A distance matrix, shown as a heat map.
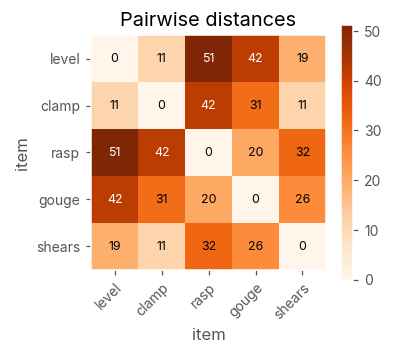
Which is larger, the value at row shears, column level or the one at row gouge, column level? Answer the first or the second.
the second
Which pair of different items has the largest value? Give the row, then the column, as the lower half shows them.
rasp, level
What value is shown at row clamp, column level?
11
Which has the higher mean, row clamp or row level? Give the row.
level
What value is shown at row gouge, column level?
42
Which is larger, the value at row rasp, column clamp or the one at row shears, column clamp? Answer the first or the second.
the first
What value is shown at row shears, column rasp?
32
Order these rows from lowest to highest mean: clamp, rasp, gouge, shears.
shears, clamp, gouge, rasp
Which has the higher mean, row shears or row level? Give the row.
level
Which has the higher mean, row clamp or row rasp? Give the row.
rasp
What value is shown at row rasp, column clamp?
42
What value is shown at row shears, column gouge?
26
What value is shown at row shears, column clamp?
11
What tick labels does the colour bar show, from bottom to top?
0, 10, 20, 30, 40, 50
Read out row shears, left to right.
19 11 32 26 0
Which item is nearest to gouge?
rasp
